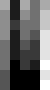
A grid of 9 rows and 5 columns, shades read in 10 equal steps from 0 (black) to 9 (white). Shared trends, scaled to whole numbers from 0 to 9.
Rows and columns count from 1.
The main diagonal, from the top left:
6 1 4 3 8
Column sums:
39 7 26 20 70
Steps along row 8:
down same same up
